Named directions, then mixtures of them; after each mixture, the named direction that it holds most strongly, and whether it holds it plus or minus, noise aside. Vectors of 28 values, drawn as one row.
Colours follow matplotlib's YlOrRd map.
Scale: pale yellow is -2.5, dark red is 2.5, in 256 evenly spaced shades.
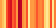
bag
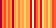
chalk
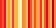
bag, minus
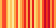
bag, minus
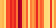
bag, plus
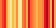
bag, minus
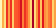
chalk, minus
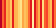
chalk, plus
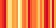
bag, minus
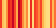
bag, plus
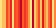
chalk, minus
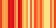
bag, plus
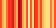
bag, plus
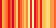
chalk, plus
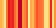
bag, plus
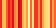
bag, plus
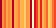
chalk, plus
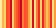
chalk, minus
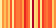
chalk, minus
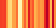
bag, minus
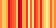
bag, plus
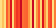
chalk, minus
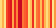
bag, plus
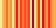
chalk, minus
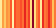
chalk, minus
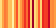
chalk, minus
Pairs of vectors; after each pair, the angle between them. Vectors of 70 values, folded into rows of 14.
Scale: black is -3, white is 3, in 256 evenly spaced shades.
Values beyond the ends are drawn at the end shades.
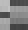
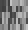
partly opposed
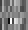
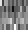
orthogonal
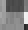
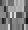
partly opposed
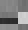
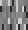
orthogonal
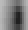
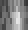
nearly opposite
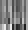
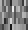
partly opposed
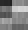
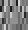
orthogonal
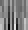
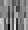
nearly parallel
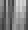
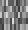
orthogonal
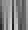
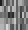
orthogonal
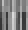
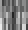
nearly opposite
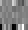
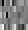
partly opposed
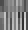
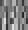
partly aligned
